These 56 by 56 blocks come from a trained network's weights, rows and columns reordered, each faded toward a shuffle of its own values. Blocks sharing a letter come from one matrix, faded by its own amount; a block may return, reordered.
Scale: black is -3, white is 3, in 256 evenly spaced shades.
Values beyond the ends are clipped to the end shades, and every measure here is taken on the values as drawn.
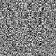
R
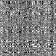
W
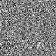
R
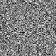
R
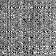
W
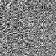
R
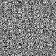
R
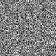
R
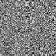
R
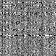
W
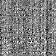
W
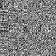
R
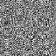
R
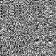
R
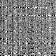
W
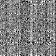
W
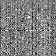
W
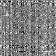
W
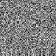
R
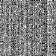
W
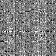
W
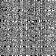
W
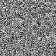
R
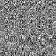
R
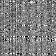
W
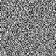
R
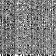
W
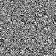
R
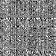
W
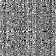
W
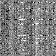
W
